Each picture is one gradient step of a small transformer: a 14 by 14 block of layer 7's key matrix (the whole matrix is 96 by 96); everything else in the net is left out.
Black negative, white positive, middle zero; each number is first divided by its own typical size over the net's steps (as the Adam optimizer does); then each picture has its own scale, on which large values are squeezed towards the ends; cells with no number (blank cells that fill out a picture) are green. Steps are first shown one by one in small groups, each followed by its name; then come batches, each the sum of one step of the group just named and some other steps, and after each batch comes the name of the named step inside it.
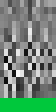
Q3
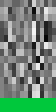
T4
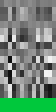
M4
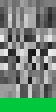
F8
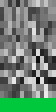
T4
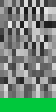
T4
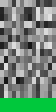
Q3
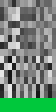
M4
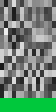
M4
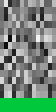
M4
